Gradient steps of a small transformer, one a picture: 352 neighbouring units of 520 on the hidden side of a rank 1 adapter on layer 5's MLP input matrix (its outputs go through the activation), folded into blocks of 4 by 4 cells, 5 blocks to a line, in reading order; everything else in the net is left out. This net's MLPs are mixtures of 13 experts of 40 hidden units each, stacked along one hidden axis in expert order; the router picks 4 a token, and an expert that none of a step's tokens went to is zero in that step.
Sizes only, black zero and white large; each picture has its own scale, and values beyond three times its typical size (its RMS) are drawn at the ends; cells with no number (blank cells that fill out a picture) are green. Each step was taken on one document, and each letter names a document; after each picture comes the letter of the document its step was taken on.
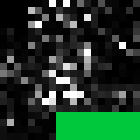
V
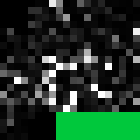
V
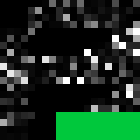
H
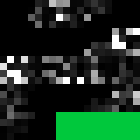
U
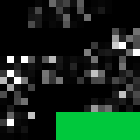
H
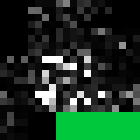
V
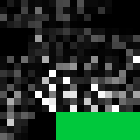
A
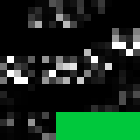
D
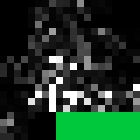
V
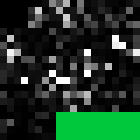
A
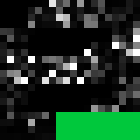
D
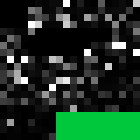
A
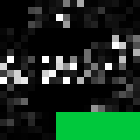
D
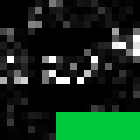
D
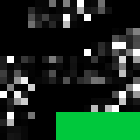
U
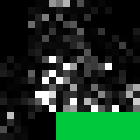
V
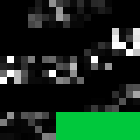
D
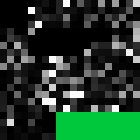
A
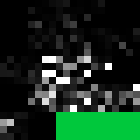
V
